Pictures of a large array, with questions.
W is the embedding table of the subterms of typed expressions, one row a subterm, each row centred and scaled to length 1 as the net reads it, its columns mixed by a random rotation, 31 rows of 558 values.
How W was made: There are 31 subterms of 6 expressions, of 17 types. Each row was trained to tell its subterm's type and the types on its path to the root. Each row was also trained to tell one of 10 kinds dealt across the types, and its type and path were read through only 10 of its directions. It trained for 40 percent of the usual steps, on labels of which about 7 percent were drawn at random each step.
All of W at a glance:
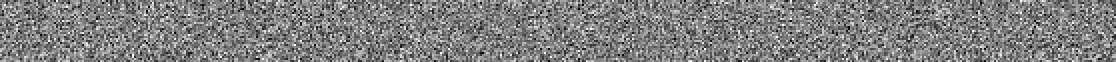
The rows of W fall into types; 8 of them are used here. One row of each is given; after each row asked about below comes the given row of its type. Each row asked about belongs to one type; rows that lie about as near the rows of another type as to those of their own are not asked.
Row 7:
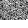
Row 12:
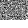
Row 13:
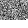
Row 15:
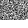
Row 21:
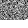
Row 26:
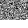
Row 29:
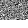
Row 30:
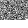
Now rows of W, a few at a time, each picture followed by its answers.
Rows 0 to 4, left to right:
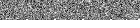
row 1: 12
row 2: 26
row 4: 26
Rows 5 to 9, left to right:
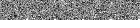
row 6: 12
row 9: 12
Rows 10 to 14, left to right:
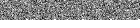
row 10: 13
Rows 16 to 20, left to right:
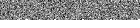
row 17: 7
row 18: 26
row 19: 7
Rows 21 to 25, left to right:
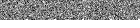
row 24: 30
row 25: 13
